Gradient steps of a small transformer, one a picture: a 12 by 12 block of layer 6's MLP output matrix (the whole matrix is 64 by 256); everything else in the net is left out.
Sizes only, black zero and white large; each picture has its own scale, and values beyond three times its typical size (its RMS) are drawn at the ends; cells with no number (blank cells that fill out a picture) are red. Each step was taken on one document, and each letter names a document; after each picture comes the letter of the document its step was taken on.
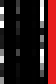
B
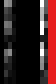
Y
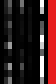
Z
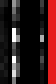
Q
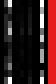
Z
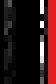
Y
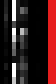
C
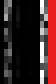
Y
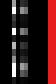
C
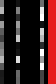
B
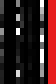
B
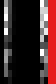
Y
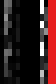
Y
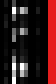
C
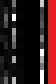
Q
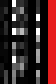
C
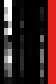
Z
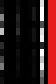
B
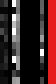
Q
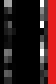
Y
